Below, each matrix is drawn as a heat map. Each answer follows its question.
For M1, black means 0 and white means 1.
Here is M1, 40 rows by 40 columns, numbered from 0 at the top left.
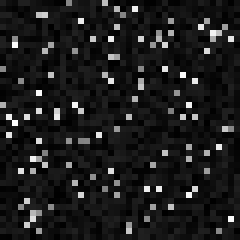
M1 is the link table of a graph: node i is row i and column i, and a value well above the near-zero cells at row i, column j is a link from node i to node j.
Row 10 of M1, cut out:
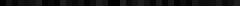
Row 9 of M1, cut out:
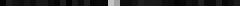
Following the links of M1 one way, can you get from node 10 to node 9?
no
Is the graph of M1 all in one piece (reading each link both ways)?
no
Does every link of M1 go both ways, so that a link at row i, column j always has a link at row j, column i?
yes
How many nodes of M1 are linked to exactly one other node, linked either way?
5
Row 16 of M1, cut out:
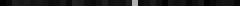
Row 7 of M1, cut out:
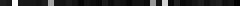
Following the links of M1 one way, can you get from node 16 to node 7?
yes
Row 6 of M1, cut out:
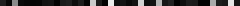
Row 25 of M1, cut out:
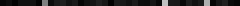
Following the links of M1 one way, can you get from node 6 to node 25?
yes
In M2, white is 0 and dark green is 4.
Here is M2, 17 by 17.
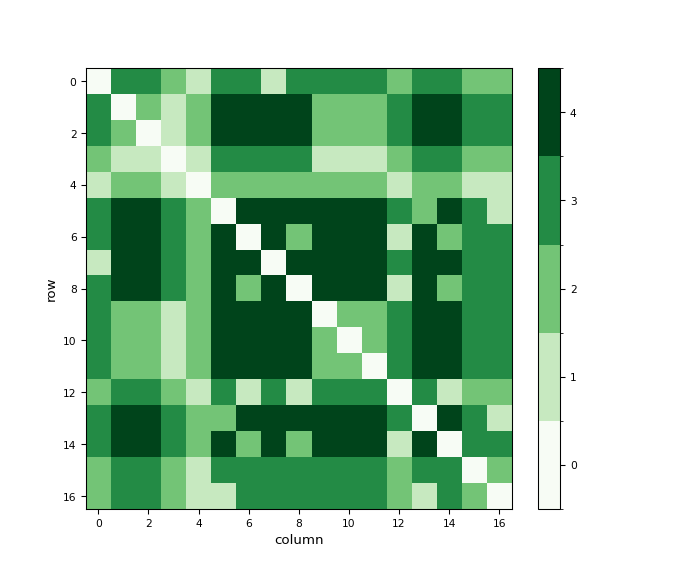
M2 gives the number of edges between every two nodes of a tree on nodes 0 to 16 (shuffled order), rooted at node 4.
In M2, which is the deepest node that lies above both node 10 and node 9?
3
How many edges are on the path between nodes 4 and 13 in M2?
2
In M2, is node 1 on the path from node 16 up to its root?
no
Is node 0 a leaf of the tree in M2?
no
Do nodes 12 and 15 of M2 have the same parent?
yes
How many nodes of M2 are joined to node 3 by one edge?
6
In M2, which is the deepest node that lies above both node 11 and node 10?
3
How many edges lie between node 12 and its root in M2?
1
